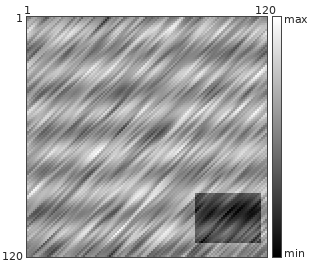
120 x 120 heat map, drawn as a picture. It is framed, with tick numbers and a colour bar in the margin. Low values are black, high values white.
Odd patch: lower, in the bottom right. Ninth with the lowest average: bottom right. Average level on the scale: 60%. Stripes: horizontal, repeating 6 times.
